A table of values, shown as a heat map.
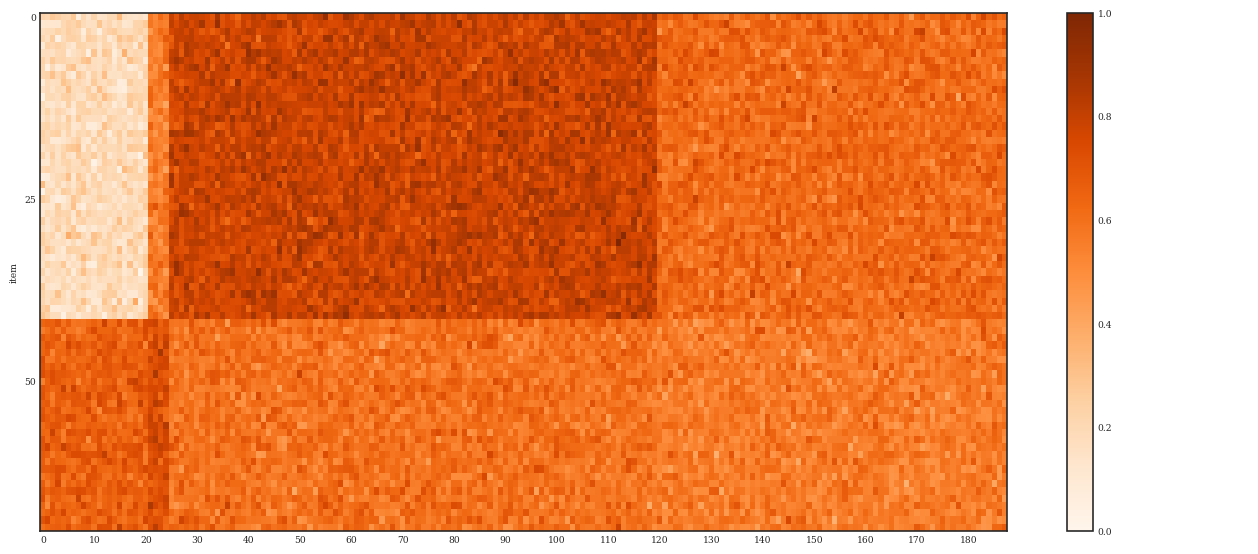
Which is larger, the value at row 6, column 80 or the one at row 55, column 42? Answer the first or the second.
the first
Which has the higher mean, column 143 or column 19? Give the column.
143
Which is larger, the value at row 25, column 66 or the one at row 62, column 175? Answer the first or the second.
the first
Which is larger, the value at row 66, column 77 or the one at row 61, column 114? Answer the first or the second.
the second
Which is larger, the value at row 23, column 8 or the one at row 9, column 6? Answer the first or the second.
the first
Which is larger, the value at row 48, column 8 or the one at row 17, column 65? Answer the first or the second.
the second
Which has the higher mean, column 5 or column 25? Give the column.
25
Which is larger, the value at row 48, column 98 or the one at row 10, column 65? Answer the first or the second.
the second
